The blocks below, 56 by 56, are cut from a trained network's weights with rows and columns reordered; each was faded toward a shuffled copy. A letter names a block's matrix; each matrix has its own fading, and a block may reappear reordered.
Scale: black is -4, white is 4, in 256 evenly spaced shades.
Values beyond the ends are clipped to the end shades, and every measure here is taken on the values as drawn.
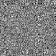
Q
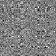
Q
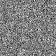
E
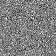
E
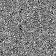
E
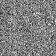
E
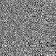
Q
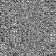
Q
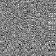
Q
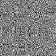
Q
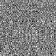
Q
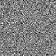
Q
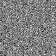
E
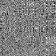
Q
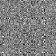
Q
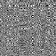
Q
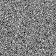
E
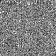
E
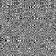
Q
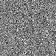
E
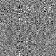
Q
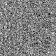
E
